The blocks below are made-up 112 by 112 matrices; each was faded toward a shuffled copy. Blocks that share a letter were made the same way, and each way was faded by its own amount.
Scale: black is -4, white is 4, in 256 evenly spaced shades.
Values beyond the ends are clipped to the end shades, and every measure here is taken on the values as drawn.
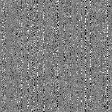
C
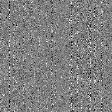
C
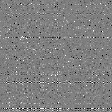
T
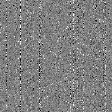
C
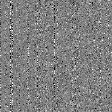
C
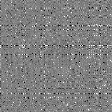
T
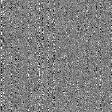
C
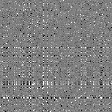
T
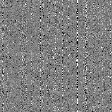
C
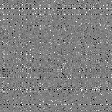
T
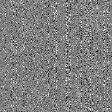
C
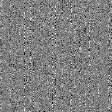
C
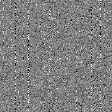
C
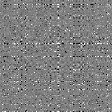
T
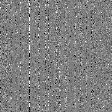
C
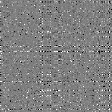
T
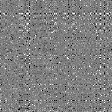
T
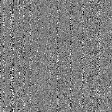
C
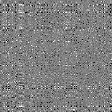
T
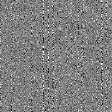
C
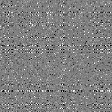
T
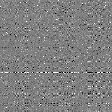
T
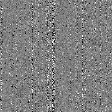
C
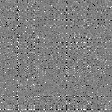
T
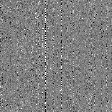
C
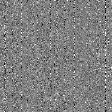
C
